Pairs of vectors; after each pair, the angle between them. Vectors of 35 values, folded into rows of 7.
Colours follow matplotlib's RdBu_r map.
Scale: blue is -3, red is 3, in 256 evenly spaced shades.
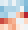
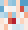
partly aligned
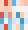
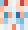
partly aligned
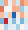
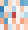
nearly opposite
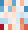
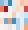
orthogonal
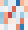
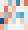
partly aligned
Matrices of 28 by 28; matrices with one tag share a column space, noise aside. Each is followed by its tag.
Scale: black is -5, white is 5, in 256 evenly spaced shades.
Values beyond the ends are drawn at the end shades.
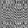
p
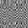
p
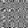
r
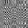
p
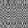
p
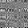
r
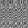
p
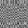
p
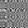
r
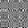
r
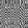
p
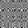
r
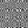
r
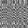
p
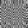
p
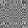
p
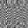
p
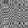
p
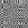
p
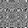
r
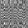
p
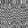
p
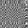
p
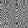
p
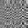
p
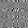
r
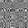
r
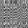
p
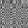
p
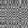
p
